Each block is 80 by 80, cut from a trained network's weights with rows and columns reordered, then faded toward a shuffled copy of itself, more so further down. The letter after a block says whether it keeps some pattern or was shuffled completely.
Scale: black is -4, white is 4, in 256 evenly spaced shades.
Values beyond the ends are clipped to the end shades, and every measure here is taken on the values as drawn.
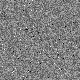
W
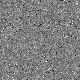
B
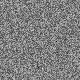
W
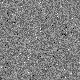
W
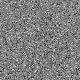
W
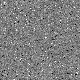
B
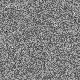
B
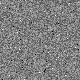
W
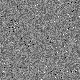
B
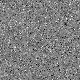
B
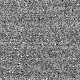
B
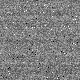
B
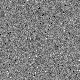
W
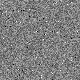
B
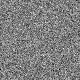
W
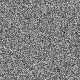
W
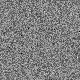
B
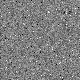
W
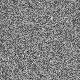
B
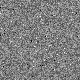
W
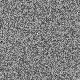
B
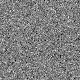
W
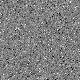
B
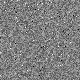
W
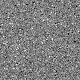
W
